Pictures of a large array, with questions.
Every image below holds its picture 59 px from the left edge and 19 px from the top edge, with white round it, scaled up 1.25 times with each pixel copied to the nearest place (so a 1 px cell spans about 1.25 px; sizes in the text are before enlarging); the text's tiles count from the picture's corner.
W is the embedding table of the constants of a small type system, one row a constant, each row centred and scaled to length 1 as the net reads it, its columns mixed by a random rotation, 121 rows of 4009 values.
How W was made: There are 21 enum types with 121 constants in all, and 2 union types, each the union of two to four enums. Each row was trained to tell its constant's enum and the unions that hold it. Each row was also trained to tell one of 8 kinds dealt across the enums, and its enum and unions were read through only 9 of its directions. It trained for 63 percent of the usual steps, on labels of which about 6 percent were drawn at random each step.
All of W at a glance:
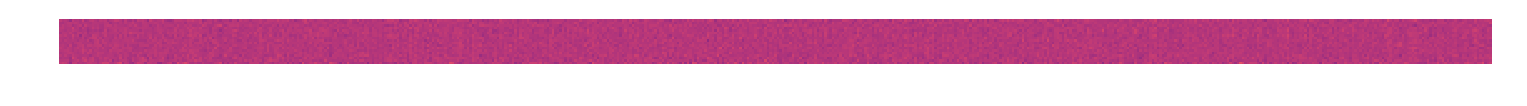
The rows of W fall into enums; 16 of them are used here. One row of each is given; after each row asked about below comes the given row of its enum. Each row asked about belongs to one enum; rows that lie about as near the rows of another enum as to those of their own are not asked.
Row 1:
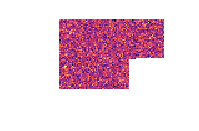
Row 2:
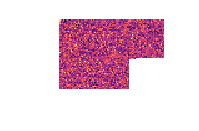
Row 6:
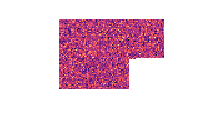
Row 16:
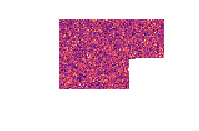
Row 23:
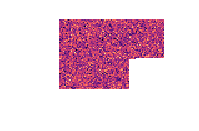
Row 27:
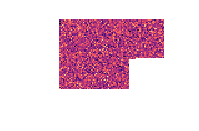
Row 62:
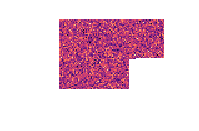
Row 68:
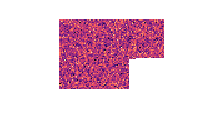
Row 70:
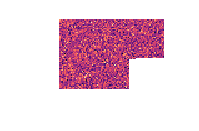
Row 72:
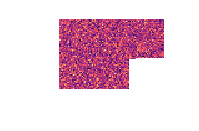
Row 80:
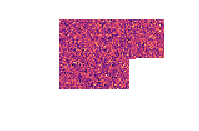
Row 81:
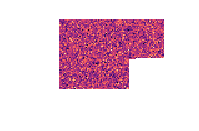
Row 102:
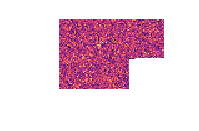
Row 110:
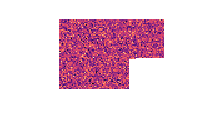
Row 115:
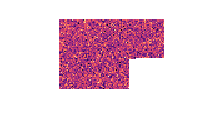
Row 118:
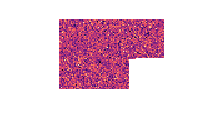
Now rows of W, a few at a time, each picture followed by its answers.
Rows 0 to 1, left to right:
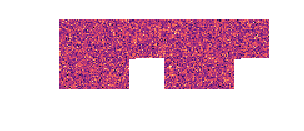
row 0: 16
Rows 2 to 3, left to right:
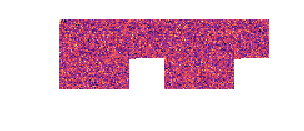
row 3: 62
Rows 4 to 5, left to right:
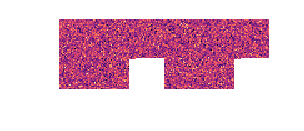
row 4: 6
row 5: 68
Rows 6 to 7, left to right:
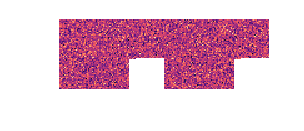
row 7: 27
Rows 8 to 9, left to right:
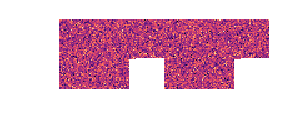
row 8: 68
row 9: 115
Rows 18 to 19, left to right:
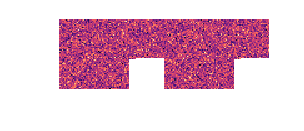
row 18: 16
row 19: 70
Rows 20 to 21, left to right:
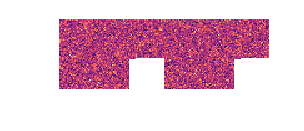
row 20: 115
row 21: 68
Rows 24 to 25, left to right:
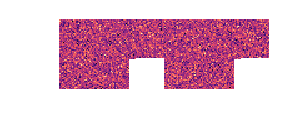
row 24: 2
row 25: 70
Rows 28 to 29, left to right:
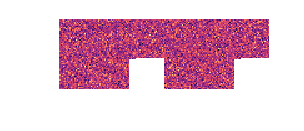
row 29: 68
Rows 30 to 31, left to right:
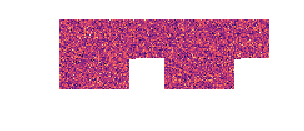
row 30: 115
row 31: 16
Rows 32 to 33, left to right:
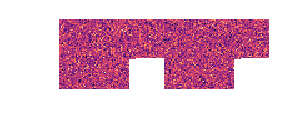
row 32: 27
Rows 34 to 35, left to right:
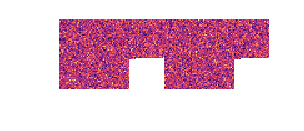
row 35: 80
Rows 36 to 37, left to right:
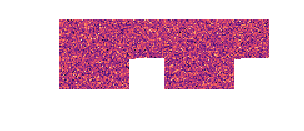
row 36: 115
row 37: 2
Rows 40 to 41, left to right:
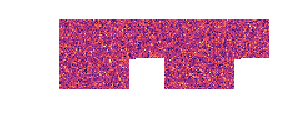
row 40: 80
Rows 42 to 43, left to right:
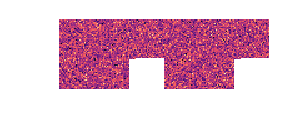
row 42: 68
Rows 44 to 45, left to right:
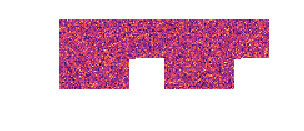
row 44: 1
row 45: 16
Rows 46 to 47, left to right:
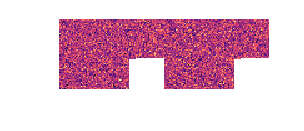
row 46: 80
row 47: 6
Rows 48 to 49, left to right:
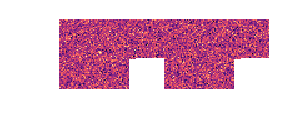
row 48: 70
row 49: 27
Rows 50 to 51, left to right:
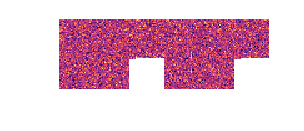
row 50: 1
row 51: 23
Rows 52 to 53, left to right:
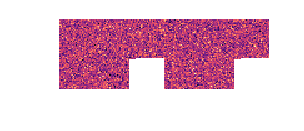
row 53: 2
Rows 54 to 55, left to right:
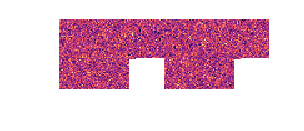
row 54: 110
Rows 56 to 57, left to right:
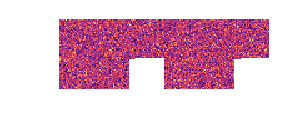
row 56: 62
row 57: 23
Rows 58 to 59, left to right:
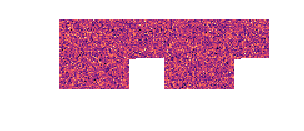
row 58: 2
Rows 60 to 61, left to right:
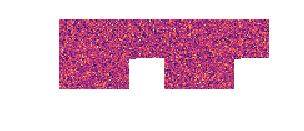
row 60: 110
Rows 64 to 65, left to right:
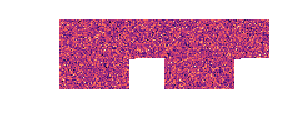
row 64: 72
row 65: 102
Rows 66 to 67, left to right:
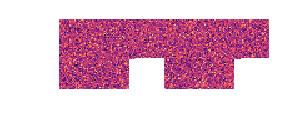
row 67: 115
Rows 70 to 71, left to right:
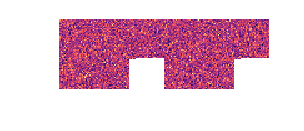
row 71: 80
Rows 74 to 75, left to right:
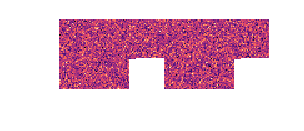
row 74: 102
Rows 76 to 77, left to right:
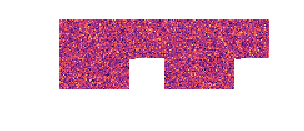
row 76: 115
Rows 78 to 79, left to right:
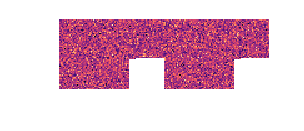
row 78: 62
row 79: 110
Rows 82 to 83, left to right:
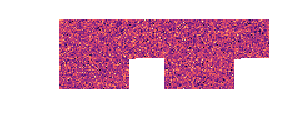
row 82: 72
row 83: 62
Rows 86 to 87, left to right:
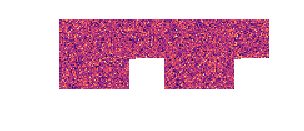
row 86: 1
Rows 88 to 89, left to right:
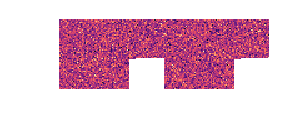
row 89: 2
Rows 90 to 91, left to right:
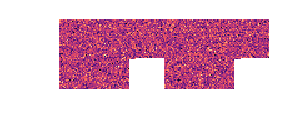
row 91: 1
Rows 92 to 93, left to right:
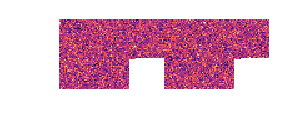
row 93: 110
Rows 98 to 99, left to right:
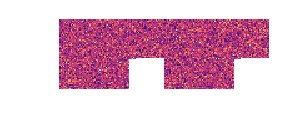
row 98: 23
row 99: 27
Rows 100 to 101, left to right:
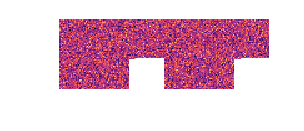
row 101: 6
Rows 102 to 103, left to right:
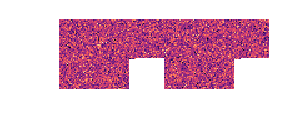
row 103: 110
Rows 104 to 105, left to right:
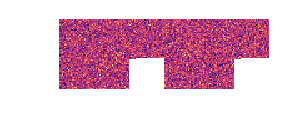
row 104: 62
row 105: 6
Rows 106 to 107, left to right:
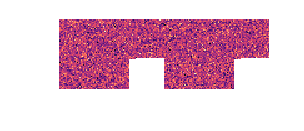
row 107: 16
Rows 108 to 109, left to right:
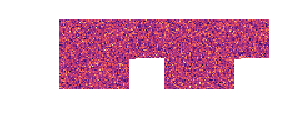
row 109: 6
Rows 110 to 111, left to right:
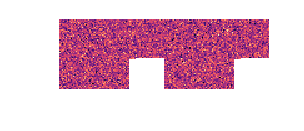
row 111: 16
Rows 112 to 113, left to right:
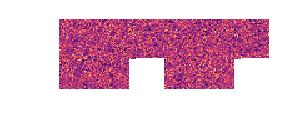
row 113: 1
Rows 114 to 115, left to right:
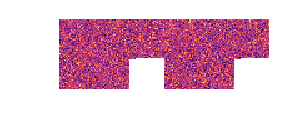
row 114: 68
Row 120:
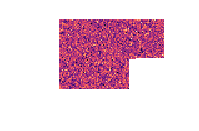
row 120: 1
